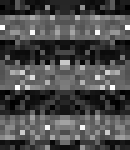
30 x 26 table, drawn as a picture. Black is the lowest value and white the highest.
The left and right halves mirror each other. There is no overall slope. On average the colour sits 30% of the way up the scale. Horizontal stripes repeat 3 times down the table.
